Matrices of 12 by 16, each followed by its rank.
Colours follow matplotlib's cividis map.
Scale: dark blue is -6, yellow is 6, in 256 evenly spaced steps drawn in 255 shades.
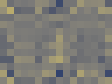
two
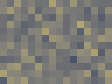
full rank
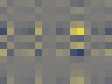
one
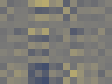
two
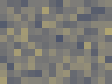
full rank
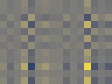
one
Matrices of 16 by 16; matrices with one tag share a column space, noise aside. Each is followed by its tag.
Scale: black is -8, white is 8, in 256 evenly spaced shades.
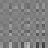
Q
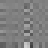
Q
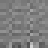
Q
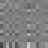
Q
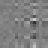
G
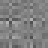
G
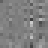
G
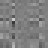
G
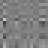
G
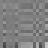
Q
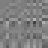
G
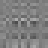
G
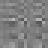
G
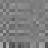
Q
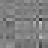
G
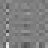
Q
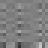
Q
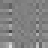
Q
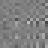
G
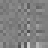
Q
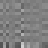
Q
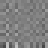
Q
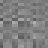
G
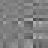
G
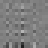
Q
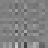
Q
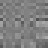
G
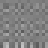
Q
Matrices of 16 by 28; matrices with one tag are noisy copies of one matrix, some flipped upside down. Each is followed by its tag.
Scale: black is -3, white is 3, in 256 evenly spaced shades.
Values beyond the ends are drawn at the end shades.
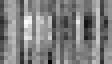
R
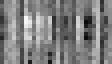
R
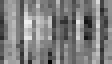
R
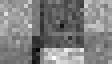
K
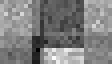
K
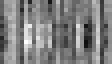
R
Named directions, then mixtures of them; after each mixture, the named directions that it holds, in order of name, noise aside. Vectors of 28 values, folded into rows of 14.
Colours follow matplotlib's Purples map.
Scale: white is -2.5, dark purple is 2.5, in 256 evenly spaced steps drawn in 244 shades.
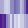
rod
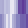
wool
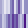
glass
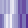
wool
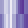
wool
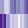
rod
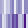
glass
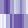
rod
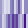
glass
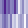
glass, wool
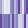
glass, rod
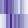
rod, wool
